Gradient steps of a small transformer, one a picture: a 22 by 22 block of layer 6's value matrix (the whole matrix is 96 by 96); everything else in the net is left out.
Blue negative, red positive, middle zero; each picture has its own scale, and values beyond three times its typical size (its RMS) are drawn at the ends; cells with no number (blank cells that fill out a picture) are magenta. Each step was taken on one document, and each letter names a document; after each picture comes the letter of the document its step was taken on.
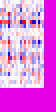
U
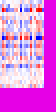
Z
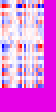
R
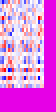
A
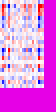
A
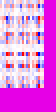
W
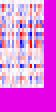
Z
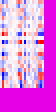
R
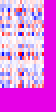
R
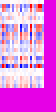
Z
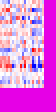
U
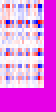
W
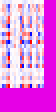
Z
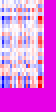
R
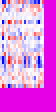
A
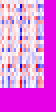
W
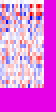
Z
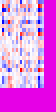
A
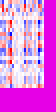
A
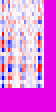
A
